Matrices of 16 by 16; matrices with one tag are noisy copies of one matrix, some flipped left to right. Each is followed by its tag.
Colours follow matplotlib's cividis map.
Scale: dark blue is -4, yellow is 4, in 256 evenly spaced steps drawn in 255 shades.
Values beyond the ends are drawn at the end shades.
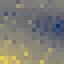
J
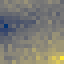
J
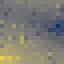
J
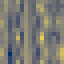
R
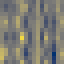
R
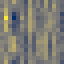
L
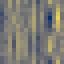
L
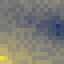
J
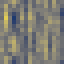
L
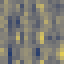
R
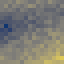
J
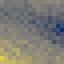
J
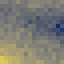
J
